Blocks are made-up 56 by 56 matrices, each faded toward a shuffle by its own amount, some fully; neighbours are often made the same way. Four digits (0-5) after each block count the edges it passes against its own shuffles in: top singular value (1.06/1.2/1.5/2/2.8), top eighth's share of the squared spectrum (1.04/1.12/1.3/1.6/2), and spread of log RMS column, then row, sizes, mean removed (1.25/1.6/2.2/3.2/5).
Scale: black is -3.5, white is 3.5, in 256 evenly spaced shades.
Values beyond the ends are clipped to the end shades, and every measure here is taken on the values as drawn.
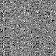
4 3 1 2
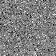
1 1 0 0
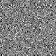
3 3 1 1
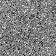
0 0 0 0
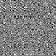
4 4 2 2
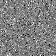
0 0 0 0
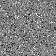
1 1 0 0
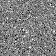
2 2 0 0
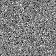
0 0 0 0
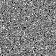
0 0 0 0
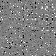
3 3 1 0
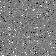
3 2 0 0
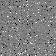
3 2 0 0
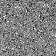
0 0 0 0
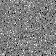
0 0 0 0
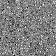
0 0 0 0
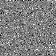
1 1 0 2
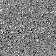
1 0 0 1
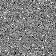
0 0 0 1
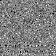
1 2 0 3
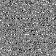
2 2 0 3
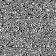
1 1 0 3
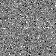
1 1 0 1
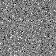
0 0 0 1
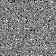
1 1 0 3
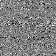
1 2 0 3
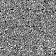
0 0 0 1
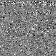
1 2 0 2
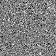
1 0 0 1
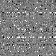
4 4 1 2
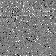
3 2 0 1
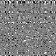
4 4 2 3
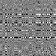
4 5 2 3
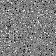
2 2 0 1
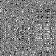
4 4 2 2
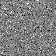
2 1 0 0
